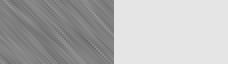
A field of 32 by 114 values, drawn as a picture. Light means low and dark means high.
The table splits into one row of 2 panels. Panel 1,1: middling, slanting down to the right, faint in contrast. Panel 1,2: very low, flat.
